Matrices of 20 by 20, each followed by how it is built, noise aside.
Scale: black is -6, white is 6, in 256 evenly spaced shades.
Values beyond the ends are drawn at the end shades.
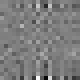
low rank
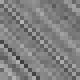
Toeplitz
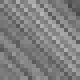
Toeplitz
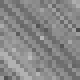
Toeplitz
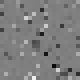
sparse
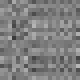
low rank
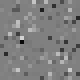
sparse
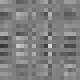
low rank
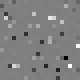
sparse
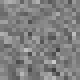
low rank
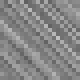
Toeplitz
